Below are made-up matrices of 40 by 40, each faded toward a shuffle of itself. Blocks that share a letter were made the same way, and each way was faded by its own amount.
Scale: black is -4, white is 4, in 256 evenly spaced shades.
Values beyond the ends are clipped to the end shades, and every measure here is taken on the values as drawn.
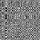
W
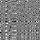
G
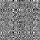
W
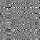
G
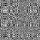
W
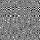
G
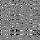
G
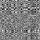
W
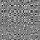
G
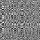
W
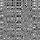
G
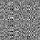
W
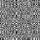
W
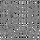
G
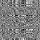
W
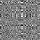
W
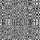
G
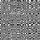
G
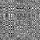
W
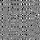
G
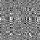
G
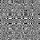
W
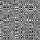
G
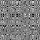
G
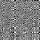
W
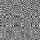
W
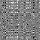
G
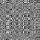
W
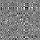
G
